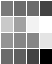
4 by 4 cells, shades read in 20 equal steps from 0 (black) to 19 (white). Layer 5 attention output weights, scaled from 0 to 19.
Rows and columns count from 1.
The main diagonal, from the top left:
9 12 10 0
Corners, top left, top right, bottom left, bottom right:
9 5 8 0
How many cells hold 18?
1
